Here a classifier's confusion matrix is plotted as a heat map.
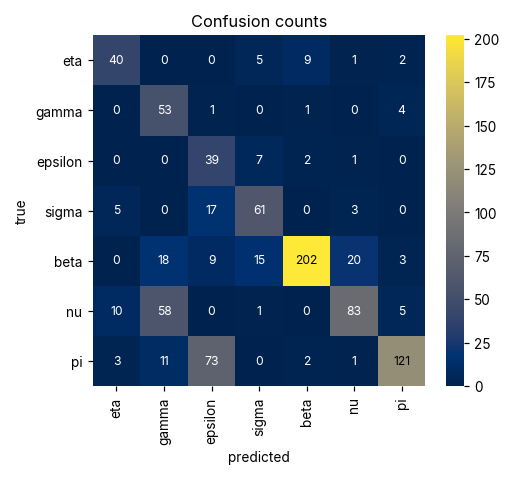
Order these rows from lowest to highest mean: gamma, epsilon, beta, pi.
epsilon, gamma, pi, beta
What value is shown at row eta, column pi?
2
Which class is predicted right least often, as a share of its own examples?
nu
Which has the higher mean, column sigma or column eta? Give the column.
sigma
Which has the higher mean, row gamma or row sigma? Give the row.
sigma
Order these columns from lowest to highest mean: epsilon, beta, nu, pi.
nu, pi, epsilon, beta
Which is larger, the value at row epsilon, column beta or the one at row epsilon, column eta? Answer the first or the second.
the first
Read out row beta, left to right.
0 18 9 15 202 20 3
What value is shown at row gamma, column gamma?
53
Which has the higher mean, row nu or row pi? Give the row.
pi
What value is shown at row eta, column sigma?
5
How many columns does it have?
7
